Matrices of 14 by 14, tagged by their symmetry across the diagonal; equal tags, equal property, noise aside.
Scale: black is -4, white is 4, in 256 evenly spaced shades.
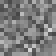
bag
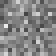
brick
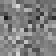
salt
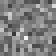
brick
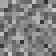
bag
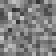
salt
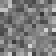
bag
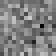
brick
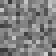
salt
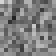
brick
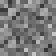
bag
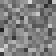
salt
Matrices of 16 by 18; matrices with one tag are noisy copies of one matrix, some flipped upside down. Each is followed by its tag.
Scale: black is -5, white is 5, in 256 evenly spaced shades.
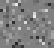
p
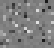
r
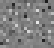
r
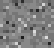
p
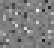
r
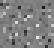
r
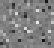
r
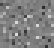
r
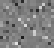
p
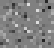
r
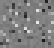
r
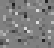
r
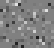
p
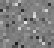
p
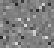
p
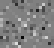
p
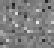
r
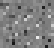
r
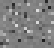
r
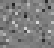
r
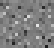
r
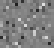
p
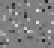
r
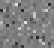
p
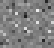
r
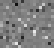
p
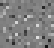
r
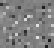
r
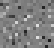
r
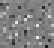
r
